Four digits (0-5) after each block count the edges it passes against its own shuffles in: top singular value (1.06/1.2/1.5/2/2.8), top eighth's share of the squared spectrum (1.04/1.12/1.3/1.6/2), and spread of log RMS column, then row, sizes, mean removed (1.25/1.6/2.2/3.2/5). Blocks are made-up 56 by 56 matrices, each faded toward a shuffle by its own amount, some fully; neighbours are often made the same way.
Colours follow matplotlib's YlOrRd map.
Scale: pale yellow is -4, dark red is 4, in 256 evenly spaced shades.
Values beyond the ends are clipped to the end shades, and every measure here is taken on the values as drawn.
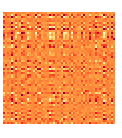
5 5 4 3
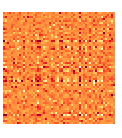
4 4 2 3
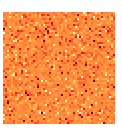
0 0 0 0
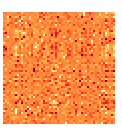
4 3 2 2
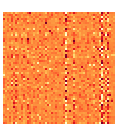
4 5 3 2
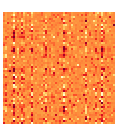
4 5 3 2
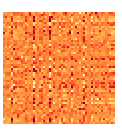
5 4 3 2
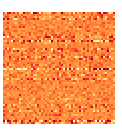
2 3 0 4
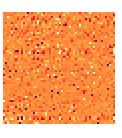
3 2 0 1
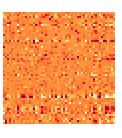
4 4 2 3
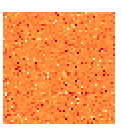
1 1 0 0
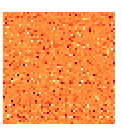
2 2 0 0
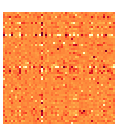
4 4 2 2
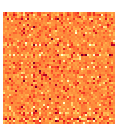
4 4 1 2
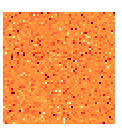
1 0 0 0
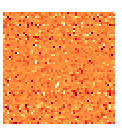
3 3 1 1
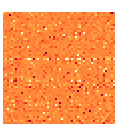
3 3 0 1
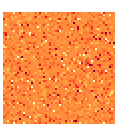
0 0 0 0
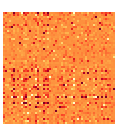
4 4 2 2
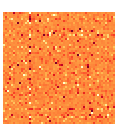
3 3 1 1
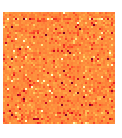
2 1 0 1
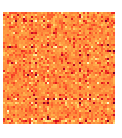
2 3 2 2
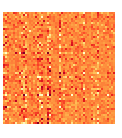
2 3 3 2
